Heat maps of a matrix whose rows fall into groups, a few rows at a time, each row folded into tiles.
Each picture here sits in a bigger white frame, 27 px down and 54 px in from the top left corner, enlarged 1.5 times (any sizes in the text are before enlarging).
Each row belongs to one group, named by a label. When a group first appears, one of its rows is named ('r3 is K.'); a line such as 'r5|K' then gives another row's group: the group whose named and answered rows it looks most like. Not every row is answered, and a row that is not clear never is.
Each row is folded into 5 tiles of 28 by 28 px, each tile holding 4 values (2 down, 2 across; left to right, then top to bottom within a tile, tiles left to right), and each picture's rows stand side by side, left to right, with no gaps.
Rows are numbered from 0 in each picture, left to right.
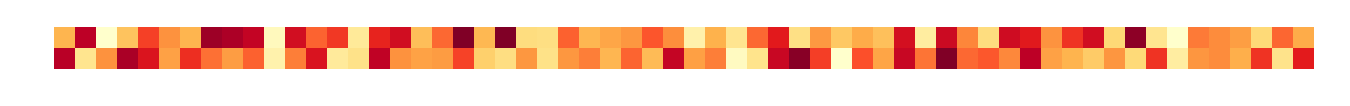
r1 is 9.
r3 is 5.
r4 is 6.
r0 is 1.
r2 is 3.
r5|3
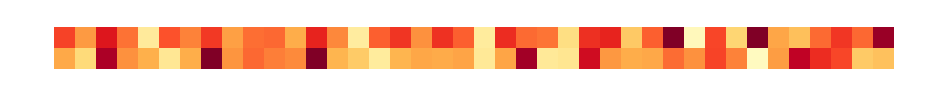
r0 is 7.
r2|9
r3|9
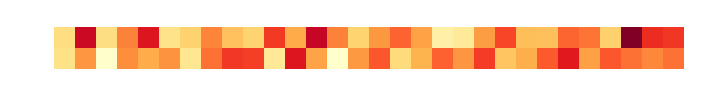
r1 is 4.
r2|1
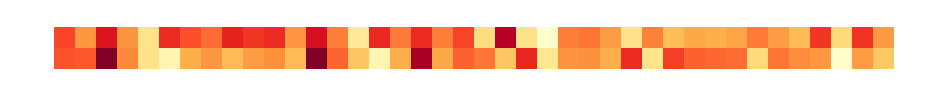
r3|5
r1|7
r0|7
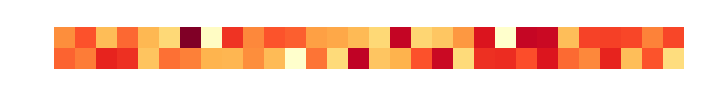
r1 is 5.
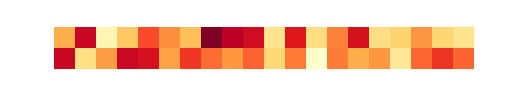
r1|3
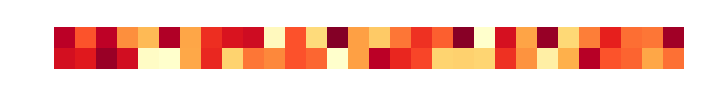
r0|7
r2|9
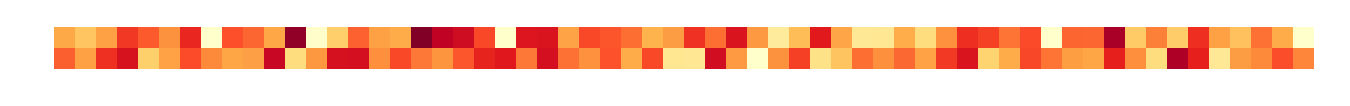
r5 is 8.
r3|4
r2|6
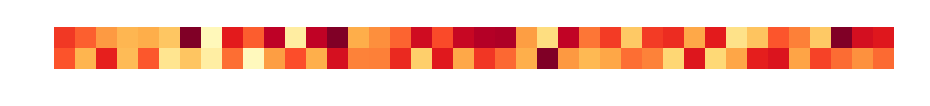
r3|1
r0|5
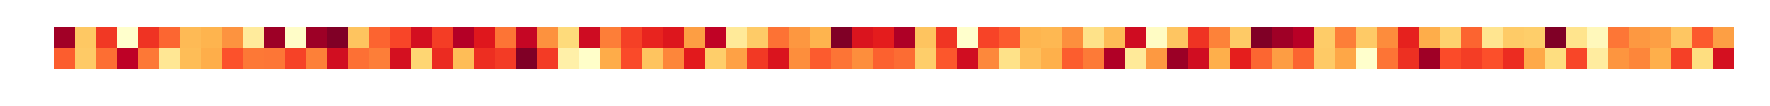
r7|3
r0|8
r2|7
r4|8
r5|1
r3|1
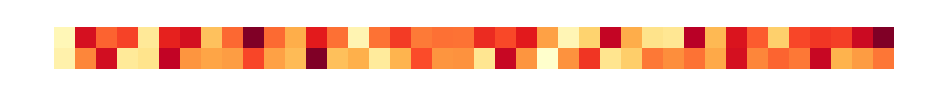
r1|7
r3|6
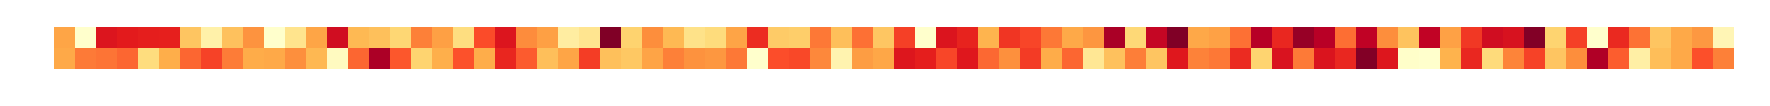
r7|8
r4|6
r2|4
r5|6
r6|7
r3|5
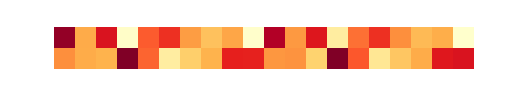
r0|8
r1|8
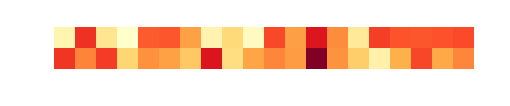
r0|3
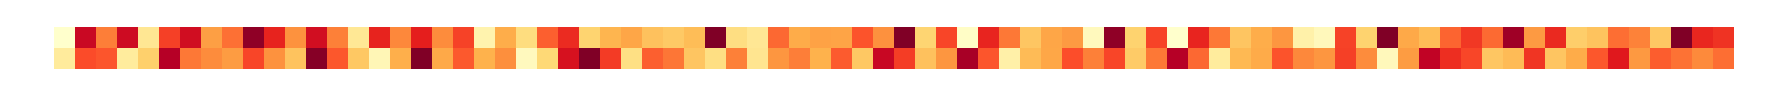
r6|9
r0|9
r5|8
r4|8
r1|7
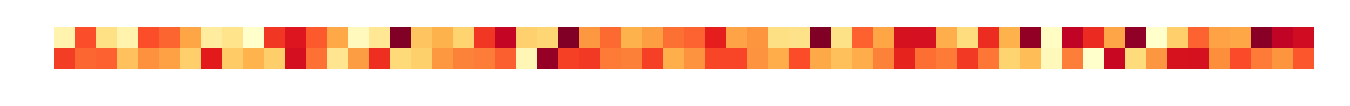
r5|1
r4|5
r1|4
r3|4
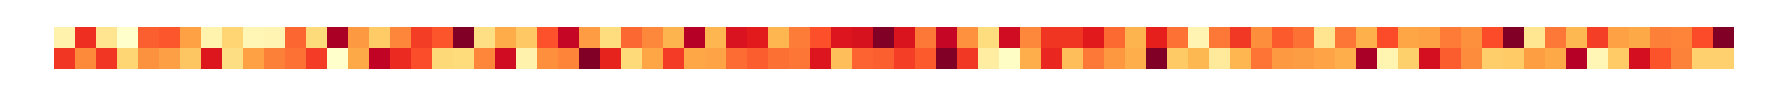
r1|9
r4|7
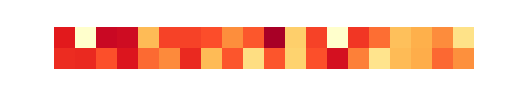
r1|8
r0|6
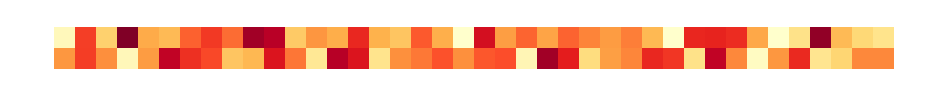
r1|8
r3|4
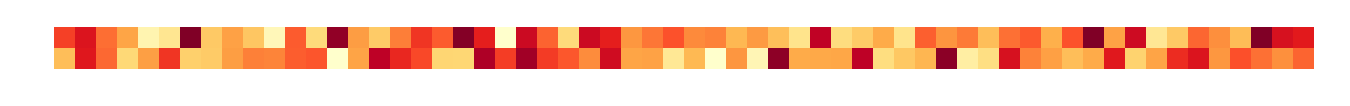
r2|6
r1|9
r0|4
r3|5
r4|9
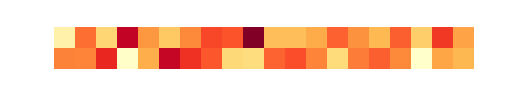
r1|5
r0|9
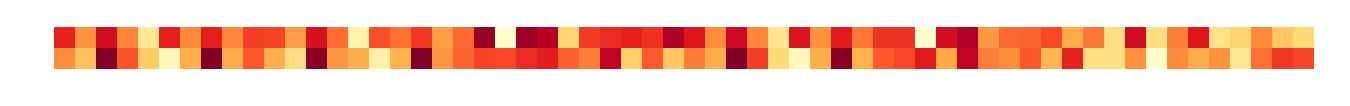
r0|7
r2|6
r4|6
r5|3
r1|7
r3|7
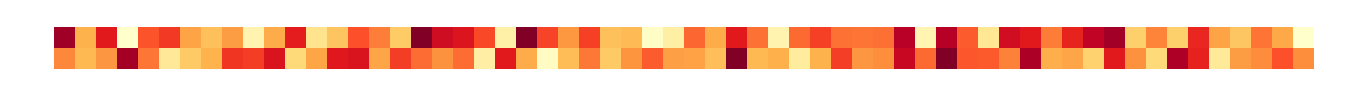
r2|4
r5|8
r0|8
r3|7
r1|1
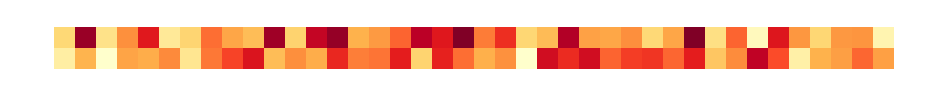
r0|3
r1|6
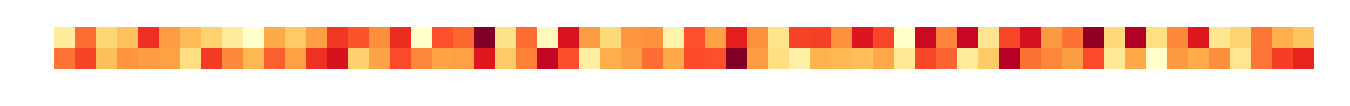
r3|7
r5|3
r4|9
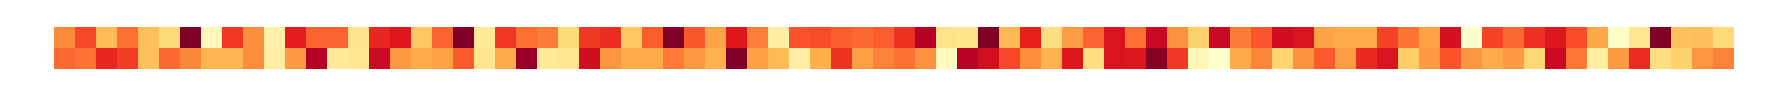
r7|4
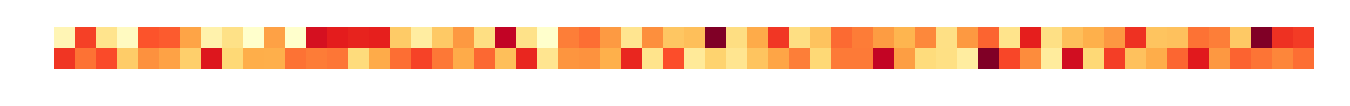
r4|5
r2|3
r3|3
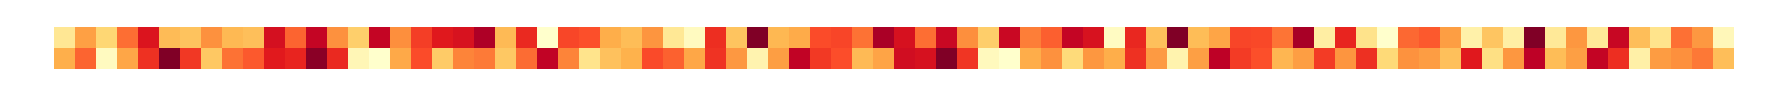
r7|8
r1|7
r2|8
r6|3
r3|9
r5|9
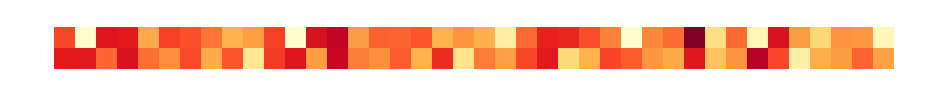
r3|8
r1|6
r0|6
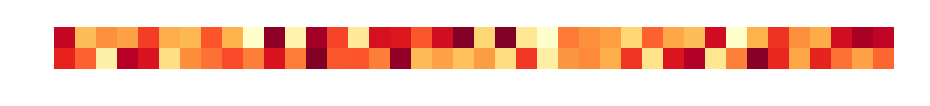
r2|3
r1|6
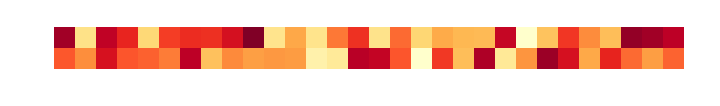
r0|6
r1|5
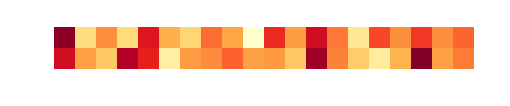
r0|8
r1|7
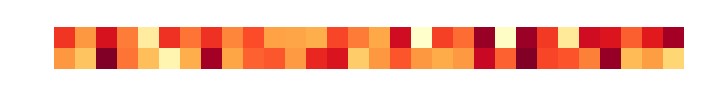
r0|7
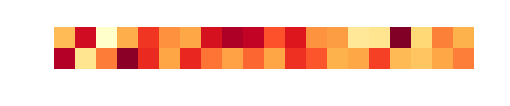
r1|4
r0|1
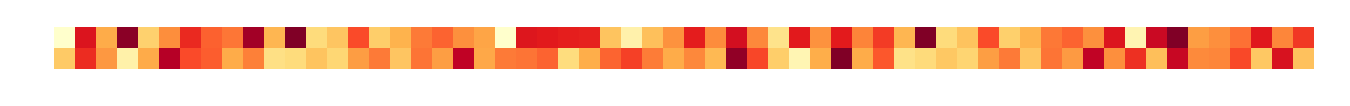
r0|9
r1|3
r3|7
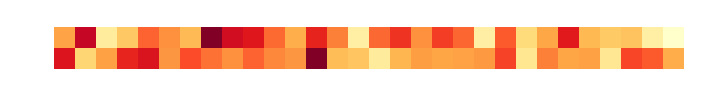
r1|7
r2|3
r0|1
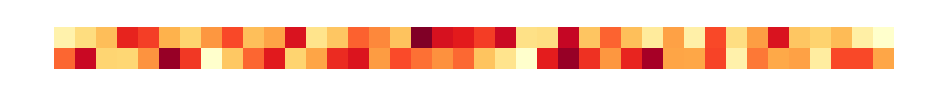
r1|1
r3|3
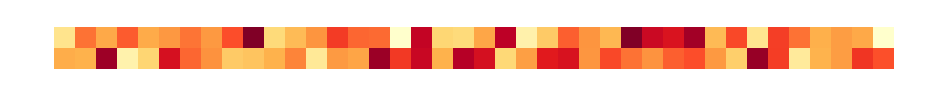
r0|9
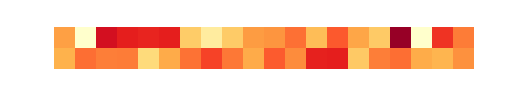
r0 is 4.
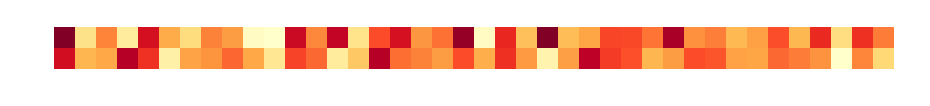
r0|8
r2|9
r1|9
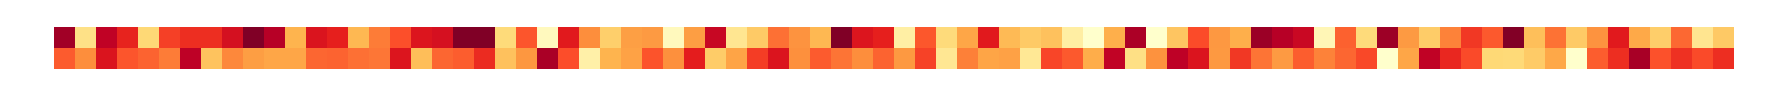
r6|9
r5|1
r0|6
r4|3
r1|6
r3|1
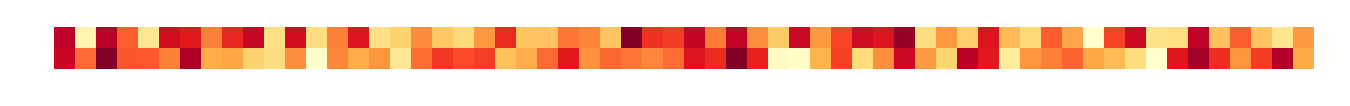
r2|1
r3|7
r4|8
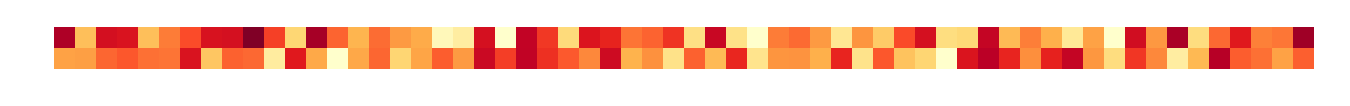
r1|4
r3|3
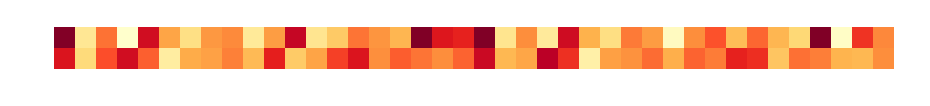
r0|8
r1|1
